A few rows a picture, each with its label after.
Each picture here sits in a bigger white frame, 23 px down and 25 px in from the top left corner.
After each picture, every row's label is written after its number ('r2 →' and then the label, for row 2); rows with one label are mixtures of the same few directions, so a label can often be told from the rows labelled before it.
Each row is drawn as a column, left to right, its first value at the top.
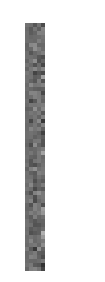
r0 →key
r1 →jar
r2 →key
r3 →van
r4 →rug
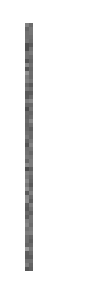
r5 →key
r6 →jar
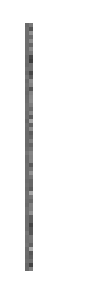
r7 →rug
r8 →van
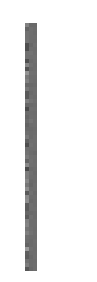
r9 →key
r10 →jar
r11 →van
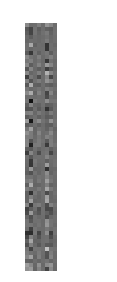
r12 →rug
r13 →jar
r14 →jar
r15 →rug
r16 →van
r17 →key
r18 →rug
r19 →jar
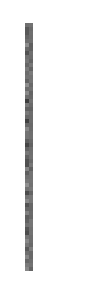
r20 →jar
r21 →key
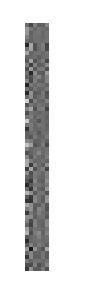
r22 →jar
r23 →key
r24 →key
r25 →rug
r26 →key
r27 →key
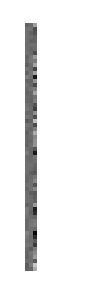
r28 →rug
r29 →van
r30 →rug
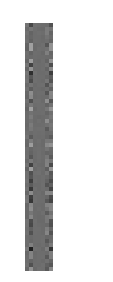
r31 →key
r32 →key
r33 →key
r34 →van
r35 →jar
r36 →jar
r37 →key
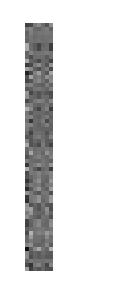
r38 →key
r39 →rug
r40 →key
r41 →key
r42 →jar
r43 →rug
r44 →key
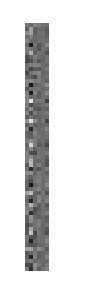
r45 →van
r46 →jar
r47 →rug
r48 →key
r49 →van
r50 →jar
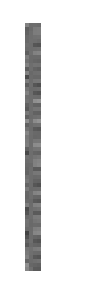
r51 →rug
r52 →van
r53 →jar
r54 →jar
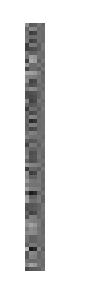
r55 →key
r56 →van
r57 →van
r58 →key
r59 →key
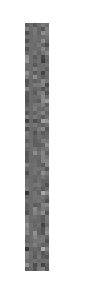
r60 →van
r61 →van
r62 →rug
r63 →jar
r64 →van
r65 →jar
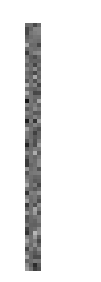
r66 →jar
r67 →van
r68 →rug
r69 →jar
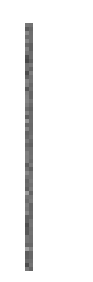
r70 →van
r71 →key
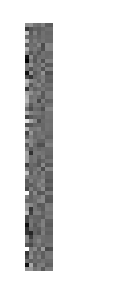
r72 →van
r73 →rug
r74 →van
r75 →jar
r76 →key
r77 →key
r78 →key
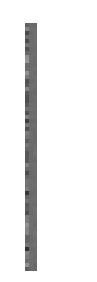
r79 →van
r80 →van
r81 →rug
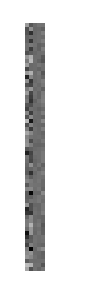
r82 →rug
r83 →van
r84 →jar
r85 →key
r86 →van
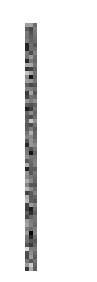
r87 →key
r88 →rug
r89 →jar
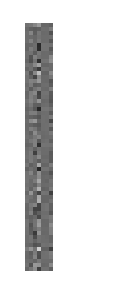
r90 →key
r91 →van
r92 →rug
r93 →key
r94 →key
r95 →key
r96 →van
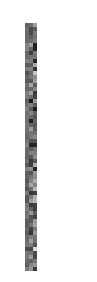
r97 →key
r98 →jar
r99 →key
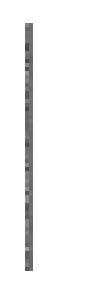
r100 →key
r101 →van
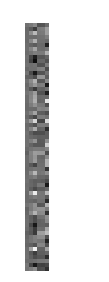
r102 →rug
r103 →van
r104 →van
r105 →rug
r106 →rug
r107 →jar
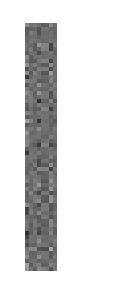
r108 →rug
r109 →van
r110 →key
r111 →jar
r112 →key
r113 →key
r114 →key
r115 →jar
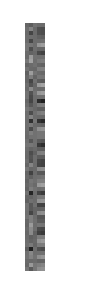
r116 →key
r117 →van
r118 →rug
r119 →jar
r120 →jar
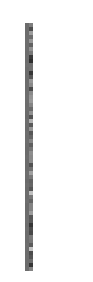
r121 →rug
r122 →van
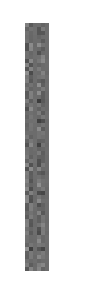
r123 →key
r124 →key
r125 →jar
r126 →jar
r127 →van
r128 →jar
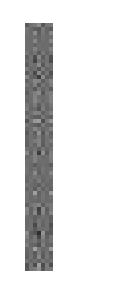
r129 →rug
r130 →rug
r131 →van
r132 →rug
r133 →rug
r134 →rug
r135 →van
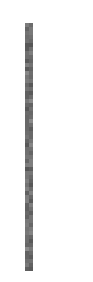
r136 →key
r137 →jar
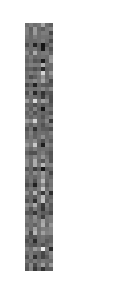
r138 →jar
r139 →rug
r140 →jar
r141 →key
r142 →key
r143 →jar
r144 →van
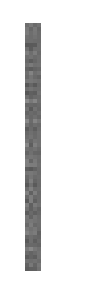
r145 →jar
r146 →key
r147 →jar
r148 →rug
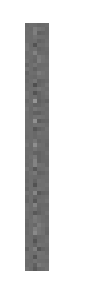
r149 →key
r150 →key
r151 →jar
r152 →van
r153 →van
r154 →jar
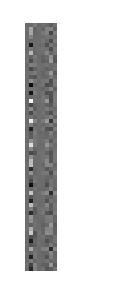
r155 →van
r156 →jar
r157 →rug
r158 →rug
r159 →van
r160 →jar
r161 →van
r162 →van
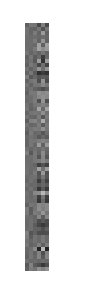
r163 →rug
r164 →rug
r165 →van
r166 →key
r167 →van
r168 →key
